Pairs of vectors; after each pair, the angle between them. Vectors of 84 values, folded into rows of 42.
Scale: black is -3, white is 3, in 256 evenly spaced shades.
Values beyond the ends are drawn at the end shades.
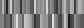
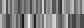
partly aligned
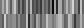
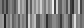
nearly opposite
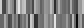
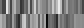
orthogonal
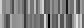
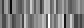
partly opposed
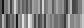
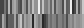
partly aligned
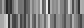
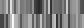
partly opposed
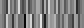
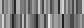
partly aligned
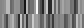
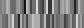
nearly parallel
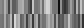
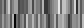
nearly opposite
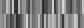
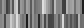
nearly opposite
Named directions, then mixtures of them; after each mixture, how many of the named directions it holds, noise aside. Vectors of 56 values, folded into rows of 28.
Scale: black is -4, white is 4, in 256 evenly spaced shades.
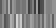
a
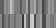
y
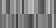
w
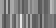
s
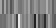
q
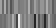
one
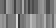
two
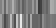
two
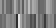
two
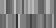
two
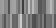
three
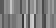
one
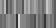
two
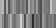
two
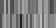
one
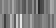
two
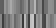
one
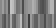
three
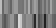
two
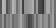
two
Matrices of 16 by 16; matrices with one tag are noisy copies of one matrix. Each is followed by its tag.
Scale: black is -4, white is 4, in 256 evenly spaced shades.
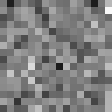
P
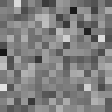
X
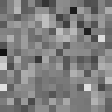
X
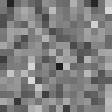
P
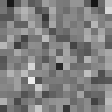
P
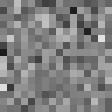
X
